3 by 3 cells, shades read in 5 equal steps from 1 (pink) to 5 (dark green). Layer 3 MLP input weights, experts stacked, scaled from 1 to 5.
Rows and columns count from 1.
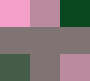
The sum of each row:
8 9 9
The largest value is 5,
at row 1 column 3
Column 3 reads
5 3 2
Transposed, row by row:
1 3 4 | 2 3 3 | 5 3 2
